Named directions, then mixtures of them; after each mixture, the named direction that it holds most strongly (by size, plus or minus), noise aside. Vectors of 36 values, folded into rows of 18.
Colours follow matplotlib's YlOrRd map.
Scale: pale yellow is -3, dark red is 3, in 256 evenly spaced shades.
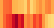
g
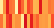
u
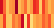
u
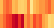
g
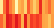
u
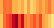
g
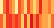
u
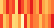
u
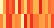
u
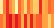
u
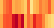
g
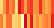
u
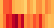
g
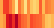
g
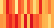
u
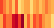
g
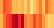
g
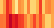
g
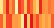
u
